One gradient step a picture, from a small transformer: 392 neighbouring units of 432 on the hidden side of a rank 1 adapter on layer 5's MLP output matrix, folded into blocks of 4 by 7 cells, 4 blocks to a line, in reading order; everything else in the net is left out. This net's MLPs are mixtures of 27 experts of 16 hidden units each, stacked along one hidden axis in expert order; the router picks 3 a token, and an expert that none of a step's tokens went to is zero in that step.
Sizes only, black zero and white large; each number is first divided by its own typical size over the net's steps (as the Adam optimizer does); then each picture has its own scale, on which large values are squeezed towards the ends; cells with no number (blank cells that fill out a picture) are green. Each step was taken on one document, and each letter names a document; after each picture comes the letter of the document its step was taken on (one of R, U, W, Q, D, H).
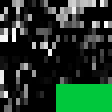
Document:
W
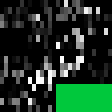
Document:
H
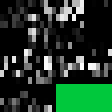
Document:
H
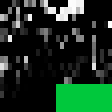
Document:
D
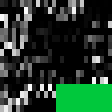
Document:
W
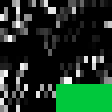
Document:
W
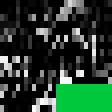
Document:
D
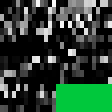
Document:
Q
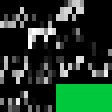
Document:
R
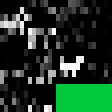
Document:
H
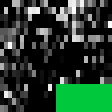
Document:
W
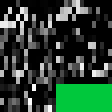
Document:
R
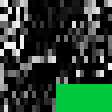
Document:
Q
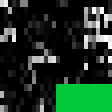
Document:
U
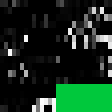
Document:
U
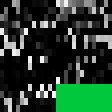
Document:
Q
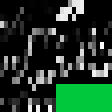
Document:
R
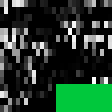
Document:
W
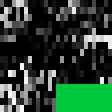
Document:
Q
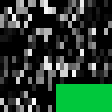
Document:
H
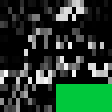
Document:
R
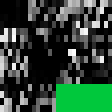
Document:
Q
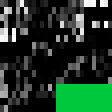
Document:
W
